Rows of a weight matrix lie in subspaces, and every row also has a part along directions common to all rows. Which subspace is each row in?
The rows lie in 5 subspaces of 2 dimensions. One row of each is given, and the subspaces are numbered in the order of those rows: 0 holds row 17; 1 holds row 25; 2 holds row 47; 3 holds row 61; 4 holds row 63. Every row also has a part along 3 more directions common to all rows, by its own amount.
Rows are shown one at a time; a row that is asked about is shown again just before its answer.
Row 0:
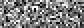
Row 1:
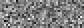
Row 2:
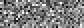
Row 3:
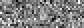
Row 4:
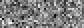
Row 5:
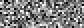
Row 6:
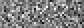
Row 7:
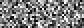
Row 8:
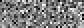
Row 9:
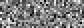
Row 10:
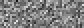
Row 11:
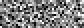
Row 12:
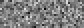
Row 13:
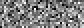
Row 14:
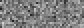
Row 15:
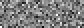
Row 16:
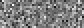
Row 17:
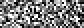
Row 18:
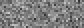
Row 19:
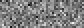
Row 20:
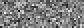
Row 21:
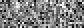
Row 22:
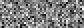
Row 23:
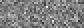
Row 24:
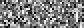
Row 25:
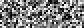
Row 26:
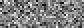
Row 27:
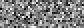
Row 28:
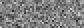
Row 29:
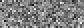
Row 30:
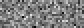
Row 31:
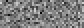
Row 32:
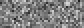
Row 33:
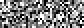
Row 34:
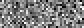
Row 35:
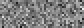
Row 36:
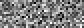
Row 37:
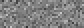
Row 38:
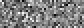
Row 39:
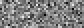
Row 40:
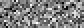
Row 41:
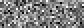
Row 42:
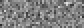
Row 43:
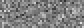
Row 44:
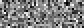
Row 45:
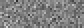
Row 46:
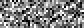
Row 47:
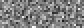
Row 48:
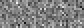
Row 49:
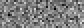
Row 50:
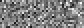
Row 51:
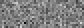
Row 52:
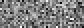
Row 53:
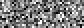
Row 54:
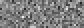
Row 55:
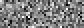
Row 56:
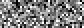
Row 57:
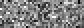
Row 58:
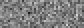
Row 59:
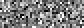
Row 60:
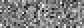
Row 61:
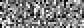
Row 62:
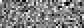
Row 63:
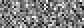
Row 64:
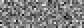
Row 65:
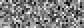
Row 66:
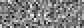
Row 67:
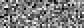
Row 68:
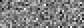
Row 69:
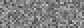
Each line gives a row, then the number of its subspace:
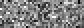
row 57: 3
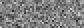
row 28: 0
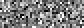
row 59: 2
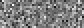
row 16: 2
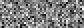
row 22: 4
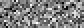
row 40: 1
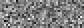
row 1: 1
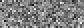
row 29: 1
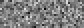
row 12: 2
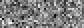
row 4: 3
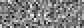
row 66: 3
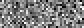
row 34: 4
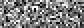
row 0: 0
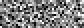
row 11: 0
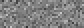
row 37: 1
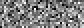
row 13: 0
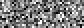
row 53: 2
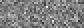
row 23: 0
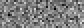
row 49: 0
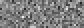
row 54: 2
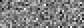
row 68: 2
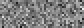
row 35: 4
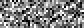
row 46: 1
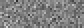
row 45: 1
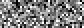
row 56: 4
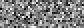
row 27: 2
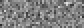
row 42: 3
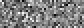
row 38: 3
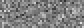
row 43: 2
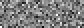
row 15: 0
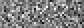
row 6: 0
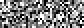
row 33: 2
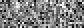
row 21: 4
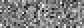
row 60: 3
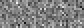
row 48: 4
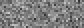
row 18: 3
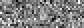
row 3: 3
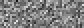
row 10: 1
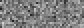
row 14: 3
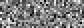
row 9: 3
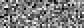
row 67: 1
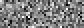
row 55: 2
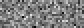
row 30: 2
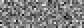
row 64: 1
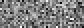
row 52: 4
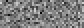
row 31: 0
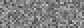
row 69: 1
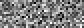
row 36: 2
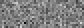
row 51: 4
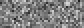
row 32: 3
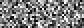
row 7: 4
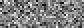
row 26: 1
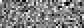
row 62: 3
